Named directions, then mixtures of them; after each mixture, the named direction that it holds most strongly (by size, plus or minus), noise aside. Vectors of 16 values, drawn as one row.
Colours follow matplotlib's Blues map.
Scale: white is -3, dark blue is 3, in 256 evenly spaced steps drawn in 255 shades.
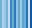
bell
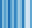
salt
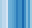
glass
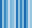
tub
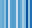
bell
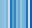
bell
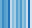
bell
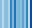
bell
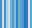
tub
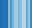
glass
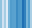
glass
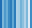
salt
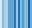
tub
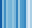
tub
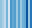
bell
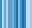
salt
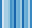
bell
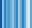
salt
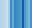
glass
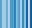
bell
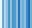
tub
